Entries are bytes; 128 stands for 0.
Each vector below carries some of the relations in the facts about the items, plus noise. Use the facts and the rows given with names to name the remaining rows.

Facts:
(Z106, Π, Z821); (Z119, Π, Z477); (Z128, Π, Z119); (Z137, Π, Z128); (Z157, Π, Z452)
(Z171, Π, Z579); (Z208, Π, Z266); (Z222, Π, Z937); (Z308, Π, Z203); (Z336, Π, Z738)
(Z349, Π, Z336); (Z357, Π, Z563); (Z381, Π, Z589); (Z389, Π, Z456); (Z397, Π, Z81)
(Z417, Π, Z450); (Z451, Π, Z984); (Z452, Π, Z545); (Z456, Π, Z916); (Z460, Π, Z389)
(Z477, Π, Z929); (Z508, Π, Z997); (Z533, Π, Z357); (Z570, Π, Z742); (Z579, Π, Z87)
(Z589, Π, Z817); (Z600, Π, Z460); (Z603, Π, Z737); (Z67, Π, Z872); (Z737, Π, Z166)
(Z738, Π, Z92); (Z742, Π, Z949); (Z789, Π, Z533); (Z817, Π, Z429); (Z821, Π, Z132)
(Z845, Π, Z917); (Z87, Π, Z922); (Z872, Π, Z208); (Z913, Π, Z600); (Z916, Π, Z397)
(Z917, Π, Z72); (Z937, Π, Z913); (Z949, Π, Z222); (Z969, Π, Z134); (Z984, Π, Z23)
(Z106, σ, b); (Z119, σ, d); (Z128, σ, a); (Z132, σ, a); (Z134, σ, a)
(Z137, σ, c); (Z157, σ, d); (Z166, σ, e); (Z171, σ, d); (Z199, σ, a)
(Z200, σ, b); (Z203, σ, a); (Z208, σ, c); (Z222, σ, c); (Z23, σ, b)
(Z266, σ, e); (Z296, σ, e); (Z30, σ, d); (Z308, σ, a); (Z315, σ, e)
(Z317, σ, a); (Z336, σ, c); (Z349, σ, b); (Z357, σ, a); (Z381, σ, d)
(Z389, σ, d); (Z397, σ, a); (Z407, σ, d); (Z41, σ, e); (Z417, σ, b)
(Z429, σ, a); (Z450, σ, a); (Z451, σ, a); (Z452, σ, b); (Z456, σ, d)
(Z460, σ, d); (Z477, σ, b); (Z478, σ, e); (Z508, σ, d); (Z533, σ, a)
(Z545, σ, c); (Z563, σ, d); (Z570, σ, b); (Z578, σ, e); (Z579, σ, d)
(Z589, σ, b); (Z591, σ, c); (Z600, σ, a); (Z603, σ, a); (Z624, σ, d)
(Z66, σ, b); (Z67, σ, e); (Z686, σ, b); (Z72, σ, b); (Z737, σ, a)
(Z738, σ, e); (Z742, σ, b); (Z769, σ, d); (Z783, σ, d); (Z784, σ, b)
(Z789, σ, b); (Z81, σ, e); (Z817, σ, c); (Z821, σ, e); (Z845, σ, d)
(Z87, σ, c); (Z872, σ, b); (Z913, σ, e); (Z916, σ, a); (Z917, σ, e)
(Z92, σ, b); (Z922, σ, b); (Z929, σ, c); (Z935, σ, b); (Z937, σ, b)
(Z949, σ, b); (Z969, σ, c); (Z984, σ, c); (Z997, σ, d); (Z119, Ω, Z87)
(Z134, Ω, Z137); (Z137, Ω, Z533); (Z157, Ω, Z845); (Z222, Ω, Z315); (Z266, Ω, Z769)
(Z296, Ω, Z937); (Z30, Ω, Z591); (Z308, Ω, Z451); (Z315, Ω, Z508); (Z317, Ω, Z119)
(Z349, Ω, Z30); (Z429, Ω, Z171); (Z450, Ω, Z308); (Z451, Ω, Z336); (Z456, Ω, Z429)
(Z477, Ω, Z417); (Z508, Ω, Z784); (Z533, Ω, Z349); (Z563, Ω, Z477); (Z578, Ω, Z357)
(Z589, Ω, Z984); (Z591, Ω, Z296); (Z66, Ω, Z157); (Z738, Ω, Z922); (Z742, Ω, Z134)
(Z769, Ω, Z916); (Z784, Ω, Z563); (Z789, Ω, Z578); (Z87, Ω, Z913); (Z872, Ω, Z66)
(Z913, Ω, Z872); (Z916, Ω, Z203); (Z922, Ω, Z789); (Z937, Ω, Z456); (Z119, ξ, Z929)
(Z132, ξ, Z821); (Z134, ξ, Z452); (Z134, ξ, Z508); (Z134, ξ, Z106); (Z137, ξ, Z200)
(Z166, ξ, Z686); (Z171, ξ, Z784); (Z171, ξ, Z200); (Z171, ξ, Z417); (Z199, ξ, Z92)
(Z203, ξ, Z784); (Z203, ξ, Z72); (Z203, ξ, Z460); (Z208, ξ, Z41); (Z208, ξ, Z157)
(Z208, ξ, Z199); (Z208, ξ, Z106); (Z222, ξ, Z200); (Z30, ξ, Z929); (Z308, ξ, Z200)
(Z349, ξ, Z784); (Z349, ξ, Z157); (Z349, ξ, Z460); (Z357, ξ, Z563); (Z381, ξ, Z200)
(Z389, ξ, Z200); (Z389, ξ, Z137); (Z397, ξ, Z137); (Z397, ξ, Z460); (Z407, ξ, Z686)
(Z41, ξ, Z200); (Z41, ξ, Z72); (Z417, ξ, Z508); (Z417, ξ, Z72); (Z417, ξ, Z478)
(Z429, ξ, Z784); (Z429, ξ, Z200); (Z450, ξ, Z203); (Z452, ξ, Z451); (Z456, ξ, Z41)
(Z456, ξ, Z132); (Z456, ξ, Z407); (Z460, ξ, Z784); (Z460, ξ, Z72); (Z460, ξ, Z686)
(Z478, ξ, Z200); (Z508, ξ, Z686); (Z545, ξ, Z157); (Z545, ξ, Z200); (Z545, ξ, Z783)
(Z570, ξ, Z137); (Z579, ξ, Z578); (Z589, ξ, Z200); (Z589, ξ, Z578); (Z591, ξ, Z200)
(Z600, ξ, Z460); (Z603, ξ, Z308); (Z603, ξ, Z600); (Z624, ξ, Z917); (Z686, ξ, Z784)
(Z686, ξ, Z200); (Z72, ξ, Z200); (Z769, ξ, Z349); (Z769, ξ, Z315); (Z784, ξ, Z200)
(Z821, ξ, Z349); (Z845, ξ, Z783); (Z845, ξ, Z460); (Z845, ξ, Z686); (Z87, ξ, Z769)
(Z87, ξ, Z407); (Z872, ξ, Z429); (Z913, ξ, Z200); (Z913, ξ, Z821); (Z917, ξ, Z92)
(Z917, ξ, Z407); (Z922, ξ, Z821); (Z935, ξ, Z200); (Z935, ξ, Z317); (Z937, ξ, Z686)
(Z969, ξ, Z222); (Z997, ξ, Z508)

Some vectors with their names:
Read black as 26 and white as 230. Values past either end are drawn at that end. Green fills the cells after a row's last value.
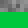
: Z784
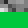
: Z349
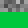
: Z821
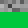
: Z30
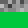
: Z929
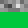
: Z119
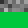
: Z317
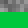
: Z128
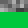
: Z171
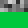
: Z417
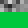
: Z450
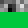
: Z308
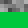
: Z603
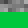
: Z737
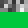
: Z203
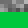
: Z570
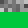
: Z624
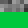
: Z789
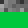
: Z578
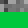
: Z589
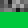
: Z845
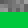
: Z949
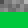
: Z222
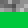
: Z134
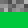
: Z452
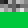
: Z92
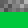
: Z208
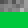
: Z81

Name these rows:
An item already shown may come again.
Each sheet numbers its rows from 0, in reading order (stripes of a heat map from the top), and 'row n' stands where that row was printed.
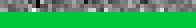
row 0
Z137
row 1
Z451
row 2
Z66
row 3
Z23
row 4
Z913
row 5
Z738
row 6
Z533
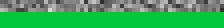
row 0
Z171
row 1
Z997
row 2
Z935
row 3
Z579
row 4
Z30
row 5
Z969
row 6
Z969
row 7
Z789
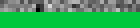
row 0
Z916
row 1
Z308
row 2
Z563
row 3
Z821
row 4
Z106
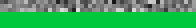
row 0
Z166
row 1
Z769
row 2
Z984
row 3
Z266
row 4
Z23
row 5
Z417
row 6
Z132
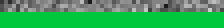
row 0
Z72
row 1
Z87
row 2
Z545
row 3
Z429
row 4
Z916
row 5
Z157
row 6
Z872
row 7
Z357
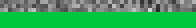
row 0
Z315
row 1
Z508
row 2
Z872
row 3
Z452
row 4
Z929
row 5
Z917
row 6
Z381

